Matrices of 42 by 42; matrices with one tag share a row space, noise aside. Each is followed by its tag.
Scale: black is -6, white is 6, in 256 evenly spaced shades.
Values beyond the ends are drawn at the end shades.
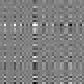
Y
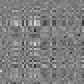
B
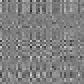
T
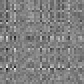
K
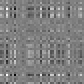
K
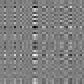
Y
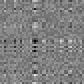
Y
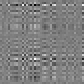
B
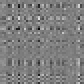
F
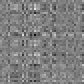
B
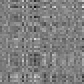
B
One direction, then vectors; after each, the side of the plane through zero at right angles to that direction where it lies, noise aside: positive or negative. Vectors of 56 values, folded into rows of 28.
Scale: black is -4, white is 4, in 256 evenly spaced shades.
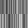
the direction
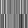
negative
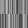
negative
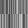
positive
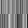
negative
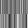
positive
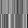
negative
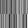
positive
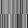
negative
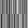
positive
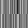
negative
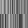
negative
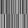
positive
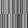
negative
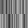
positive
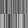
positive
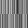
negative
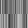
positive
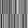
positive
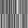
positive
